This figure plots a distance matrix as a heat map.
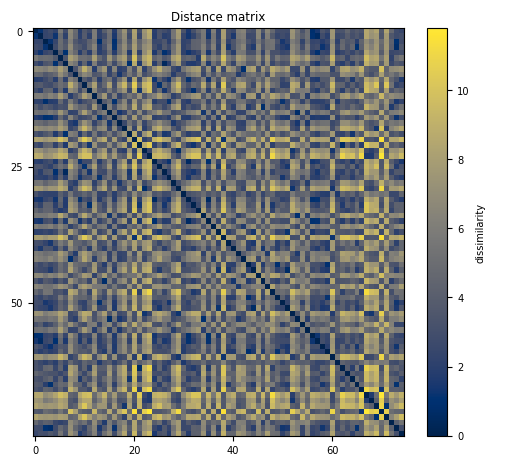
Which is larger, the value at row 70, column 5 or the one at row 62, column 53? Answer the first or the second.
the second
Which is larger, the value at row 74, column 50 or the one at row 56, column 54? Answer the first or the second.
the second
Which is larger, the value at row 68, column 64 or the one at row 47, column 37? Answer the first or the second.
the first
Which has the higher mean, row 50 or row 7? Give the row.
7
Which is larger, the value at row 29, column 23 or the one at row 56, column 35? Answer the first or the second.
the first
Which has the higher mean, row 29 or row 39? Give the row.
29
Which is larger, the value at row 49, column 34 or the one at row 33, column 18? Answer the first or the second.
the second
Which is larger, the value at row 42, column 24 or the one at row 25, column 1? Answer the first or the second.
the first
